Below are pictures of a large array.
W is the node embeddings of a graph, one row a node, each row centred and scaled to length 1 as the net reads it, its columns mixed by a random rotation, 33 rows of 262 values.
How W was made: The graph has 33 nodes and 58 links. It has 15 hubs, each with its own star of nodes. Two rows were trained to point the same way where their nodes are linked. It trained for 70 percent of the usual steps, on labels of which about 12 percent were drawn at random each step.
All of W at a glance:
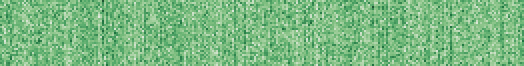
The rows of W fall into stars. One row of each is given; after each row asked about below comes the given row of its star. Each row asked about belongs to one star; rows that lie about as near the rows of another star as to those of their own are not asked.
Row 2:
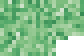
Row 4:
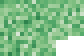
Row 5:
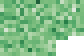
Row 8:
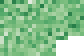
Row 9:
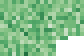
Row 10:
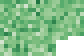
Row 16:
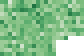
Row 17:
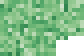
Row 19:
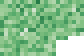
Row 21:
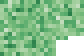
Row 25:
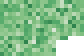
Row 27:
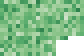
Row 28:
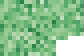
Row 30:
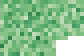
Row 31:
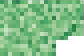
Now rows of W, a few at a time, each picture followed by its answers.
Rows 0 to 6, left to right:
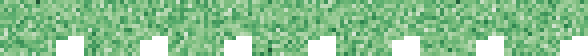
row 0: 27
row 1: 4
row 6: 9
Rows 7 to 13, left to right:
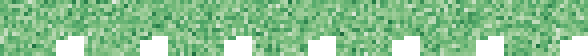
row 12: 19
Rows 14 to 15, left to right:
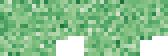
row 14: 9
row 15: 21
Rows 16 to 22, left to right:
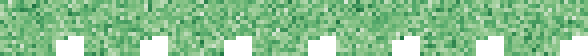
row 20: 16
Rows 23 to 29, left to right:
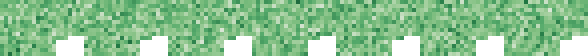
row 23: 4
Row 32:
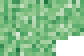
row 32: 2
